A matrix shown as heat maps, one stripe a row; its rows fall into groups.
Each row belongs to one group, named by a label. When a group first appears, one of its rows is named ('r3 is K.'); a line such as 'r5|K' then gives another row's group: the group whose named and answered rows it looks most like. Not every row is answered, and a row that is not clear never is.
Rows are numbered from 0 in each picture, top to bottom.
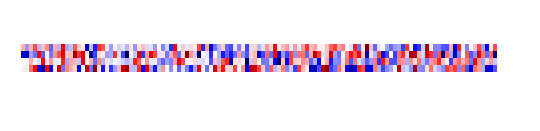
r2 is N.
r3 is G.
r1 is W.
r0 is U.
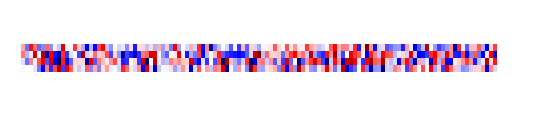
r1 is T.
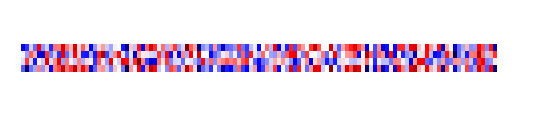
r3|W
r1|U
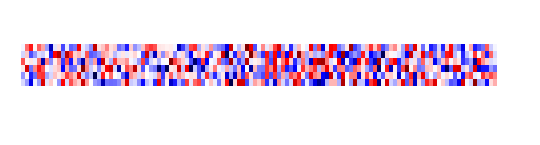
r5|N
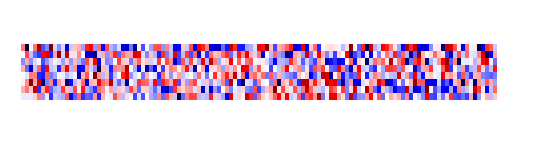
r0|T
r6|U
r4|G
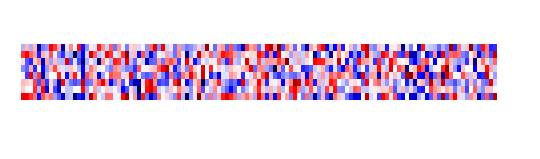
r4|T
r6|T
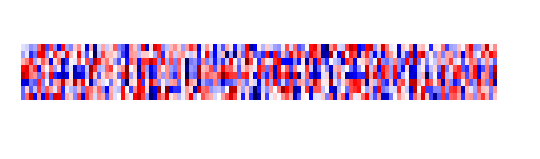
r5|W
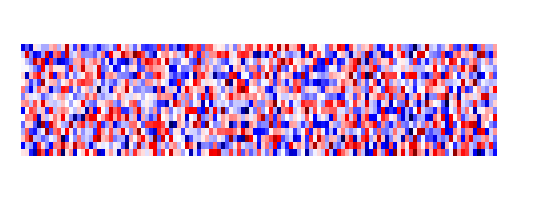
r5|N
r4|T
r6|N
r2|T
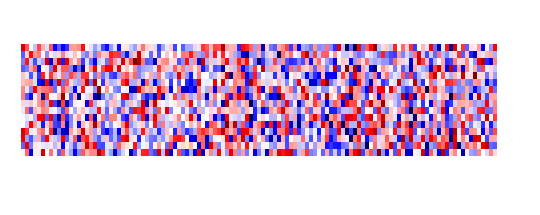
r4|N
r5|G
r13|N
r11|G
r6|T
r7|N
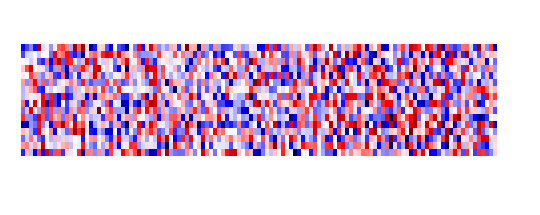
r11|W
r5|T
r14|U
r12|W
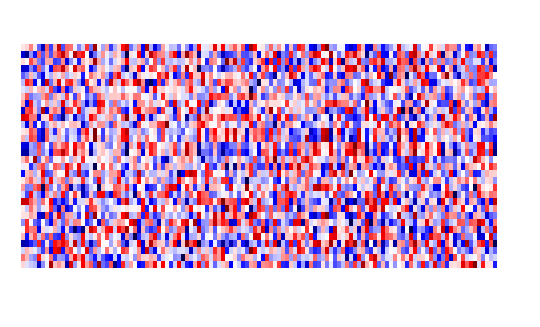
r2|G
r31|N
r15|W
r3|W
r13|G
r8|U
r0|G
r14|W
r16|U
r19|N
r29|G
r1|W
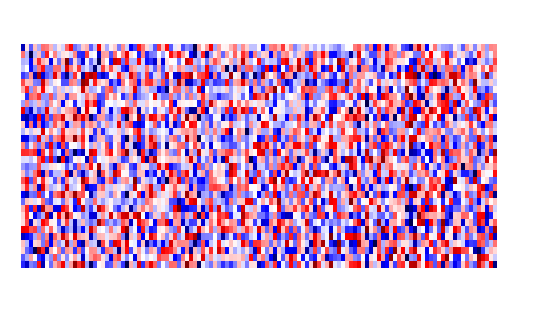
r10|W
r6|U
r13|W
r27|W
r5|N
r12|N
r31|W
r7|T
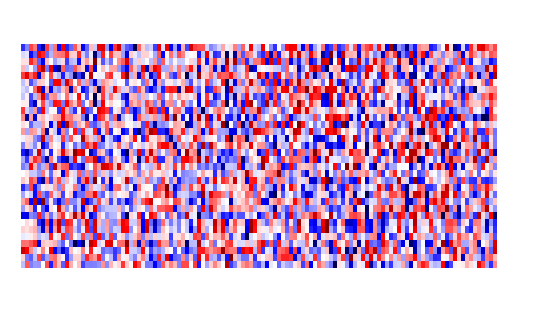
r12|T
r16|T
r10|U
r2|G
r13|N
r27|N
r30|T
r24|W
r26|G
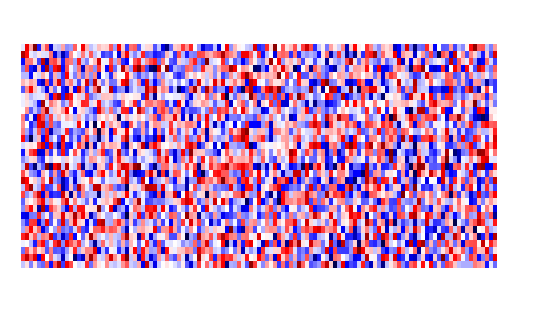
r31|G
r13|N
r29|T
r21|N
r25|U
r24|W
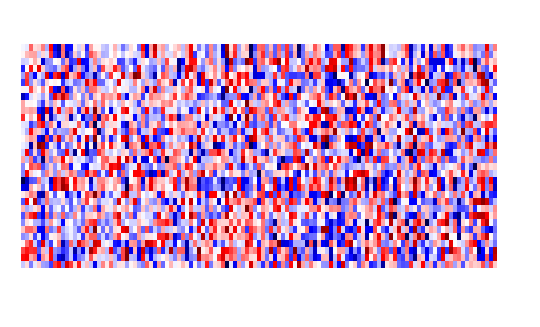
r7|W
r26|G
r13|G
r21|G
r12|T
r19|W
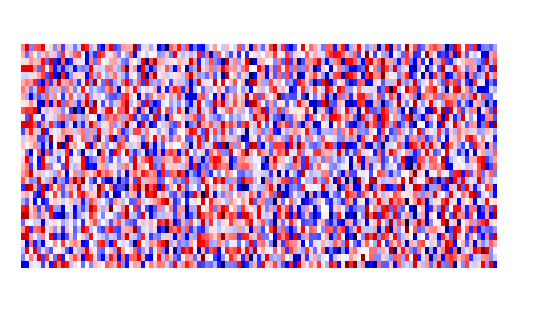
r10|T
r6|U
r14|G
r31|W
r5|G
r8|G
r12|N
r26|U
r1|U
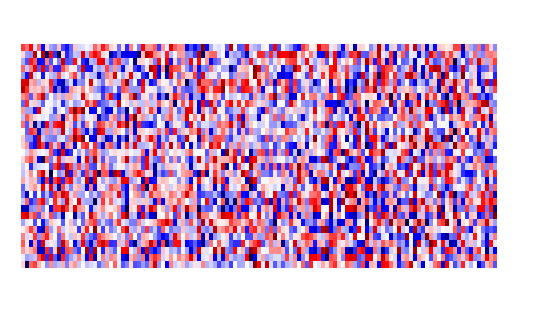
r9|W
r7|U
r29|G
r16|G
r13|W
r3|T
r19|G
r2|U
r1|T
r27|U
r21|W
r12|U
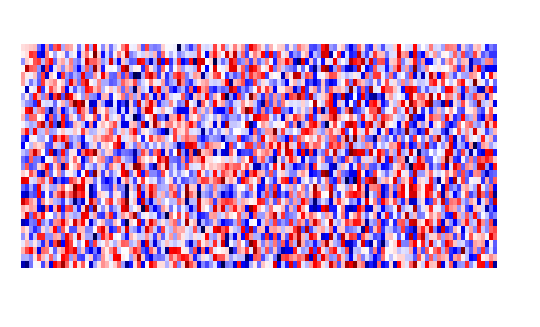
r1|G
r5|N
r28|G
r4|T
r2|T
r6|T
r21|W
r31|W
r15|T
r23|G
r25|W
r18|G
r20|W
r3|G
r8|W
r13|W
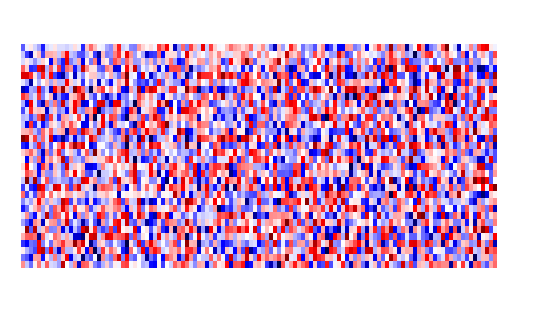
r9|T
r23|W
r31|N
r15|G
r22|N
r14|W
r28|W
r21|U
